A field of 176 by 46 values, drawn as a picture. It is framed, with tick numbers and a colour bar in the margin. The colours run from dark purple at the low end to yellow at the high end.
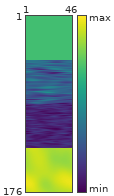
The table splits into 4 rows of 1 panel. Panel 1,1: high, flat. Panel 2,1: low, streaked across. Panel 3,1: very low, streaked across, faint in contrast. Panel 4,1: very high, smooth, faint in contrast.
